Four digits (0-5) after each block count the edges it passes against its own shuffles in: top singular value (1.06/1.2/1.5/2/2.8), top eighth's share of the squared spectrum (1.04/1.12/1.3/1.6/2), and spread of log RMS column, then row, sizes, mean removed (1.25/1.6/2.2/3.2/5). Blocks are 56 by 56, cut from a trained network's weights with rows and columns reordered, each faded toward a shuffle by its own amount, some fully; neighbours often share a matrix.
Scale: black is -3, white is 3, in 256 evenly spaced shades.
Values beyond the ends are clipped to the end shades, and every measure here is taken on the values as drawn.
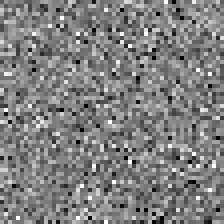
0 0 0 0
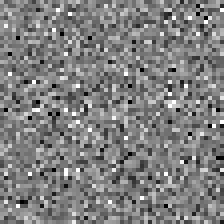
1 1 0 0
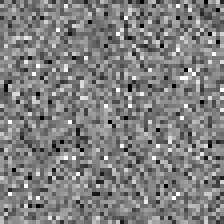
0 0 0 0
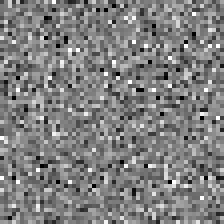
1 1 0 1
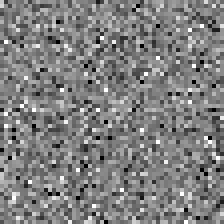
1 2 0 1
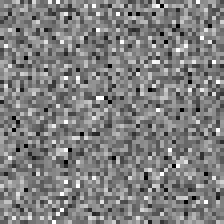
1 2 0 0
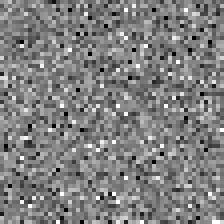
1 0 0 0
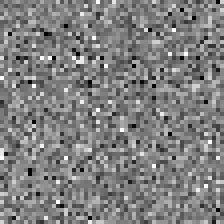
1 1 0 0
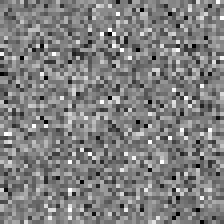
1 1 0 0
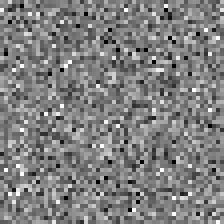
1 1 0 0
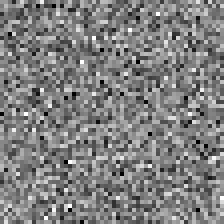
0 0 0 0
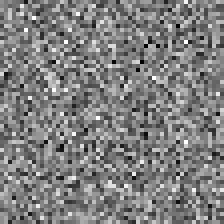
2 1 0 0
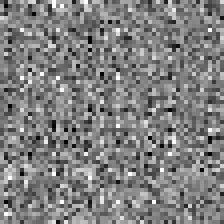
3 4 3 2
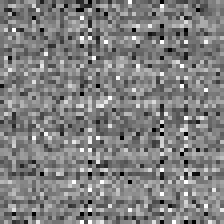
3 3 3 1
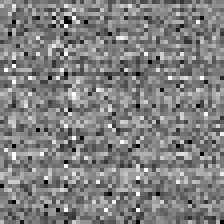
3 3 2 0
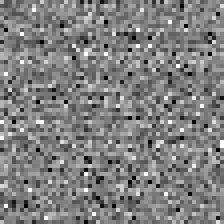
2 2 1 0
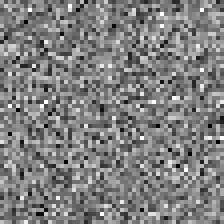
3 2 0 1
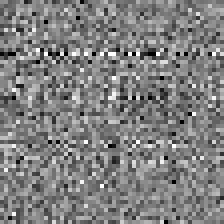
4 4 1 3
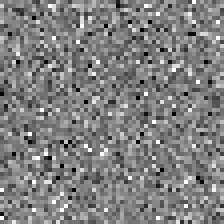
1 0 0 0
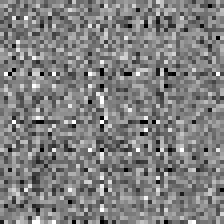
4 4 2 2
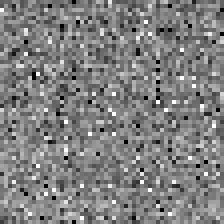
1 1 1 0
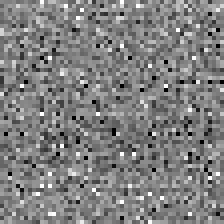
2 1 1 0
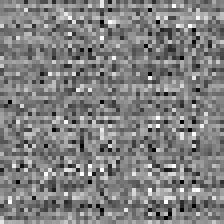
3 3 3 1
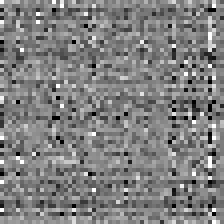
3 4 3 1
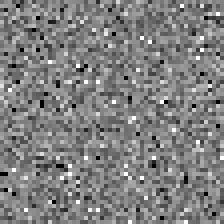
0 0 0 0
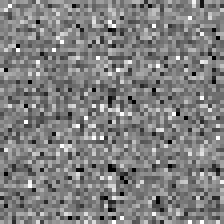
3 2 2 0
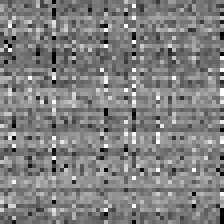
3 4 3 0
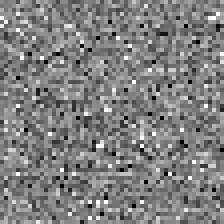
1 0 0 0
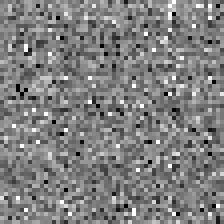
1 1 1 1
